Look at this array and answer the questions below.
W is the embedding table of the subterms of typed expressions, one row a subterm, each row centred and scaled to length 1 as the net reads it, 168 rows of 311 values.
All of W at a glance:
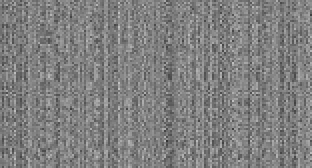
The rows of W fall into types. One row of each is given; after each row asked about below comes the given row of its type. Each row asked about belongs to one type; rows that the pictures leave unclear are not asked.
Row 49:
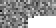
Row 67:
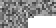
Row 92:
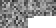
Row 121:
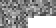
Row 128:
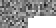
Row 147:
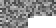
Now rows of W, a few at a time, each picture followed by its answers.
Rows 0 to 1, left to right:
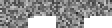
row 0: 147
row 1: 49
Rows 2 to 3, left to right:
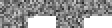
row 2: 147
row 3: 67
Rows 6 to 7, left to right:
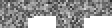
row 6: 92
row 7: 121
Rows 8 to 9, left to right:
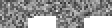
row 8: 92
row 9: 128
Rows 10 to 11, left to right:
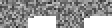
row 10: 49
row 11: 67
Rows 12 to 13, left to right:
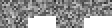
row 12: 121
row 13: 49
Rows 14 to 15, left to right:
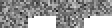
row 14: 49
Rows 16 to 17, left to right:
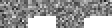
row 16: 121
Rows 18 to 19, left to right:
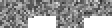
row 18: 49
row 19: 67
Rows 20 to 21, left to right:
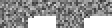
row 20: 67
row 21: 67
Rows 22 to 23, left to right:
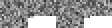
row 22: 147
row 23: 49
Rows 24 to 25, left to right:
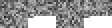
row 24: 92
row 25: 92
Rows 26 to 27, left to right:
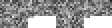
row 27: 121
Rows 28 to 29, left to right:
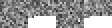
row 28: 49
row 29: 92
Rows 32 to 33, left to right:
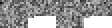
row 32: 121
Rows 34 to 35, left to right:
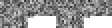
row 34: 147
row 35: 121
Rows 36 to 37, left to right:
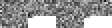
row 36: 92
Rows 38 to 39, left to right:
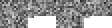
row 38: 121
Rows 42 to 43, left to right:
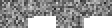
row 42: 92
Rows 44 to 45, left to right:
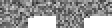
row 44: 147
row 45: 67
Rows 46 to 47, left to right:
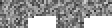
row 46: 121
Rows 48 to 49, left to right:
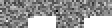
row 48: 147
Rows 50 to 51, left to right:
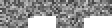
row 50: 147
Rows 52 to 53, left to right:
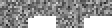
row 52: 49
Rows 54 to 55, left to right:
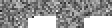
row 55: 128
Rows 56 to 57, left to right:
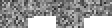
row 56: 92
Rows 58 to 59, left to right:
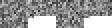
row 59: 92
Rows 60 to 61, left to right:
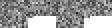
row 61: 49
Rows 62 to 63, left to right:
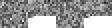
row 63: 92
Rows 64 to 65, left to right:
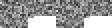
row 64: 49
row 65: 147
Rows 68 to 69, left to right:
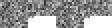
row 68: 128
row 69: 49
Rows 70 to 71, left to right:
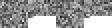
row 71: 92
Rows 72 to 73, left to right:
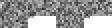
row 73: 67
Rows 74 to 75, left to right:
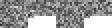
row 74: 147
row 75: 67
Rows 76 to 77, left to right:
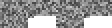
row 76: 67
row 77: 147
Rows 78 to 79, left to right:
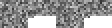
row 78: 67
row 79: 67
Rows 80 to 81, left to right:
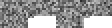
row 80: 67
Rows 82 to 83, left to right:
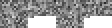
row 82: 121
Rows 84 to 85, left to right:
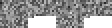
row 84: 121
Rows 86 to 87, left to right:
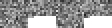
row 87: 92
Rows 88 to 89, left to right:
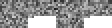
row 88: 49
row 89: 121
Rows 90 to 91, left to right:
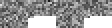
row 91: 49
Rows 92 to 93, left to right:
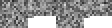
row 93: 92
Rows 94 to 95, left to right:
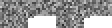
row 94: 67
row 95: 49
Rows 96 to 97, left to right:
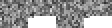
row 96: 121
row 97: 92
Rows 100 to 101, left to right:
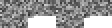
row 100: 147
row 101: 147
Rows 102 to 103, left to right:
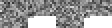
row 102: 128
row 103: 147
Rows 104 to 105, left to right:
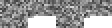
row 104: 147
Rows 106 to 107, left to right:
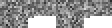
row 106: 49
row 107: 121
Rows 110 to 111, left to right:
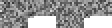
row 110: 128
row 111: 67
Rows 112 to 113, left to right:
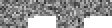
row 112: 147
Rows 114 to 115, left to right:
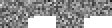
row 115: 49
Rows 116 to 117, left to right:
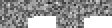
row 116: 92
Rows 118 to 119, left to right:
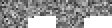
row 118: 121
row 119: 147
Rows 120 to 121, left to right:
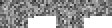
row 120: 121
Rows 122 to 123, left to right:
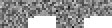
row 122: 67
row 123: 49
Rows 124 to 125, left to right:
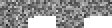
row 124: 49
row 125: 147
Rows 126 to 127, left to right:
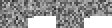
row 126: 92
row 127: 67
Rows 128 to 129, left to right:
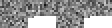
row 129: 49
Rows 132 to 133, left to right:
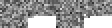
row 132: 147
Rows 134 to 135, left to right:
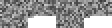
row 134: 147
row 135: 67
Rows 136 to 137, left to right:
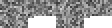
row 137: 121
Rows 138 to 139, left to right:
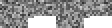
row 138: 49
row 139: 92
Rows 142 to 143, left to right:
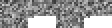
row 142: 121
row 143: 67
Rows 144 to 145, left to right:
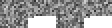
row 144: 121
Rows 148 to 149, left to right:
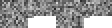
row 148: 92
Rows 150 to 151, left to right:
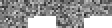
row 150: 128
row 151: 92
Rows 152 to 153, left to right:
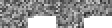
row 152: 147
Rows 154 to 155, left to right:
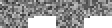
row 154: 49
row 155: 49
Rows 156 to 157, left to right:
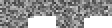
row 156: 147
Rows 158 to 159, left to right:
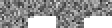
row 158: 147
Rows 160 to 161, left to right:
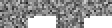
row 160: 67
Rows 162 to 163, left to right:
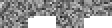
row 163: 92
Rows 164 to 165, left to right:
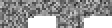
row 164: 67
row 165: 147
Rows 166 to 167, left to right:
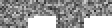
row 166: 147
